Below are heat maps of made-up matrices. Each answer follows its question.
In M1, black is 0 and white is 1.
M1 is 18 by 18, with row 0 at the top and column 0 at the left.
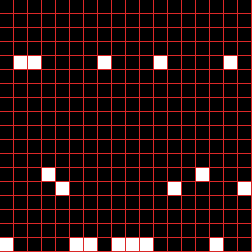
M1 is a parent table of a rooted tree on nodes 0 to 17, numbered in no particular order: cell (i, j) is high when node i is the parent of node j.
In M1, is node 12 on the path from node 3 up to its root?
yes
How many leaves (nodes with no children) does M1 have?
14
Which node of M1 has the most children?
17
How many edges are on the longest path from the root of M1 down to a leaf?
2
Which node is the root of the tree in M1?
13
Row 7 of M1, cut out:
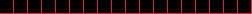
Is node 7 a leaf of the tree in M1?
yes
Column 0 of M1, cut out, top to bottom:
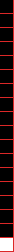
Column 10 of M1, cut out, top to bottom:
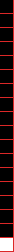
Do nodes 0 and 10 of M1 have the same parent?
yes
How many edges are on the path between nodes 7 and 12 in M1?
3
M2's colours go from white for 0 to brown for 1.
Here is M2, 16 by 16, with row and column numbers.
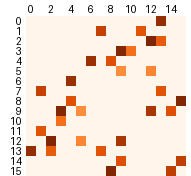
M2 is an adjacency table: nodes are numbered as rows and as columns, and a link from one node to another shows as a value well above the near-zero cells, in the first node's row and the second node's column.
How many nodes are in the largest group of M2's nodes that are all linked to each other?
3
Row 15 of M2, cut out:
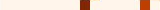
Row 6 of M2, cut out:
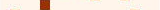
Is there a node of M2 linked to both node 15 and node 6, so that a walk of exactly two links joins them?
no
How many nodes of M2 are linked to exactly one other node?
4
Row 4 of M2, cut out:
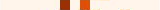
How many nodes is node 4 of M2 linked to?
2
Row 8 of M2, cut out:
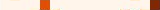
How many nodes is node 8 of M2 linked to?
2
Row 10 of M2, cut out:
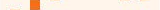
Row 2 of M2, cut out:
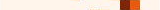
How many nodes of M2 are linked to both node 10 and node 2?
0
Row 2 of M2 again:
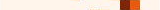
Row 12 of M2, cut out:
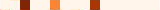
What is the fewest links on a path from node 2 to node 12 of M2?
1
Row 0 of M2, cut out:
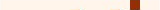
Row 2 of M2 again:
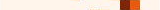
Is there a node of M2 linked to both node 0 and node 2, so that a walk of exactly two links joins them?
yes
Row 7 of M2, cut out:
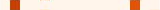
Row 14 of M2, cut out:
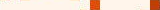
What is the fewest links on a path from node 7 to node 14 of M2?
5
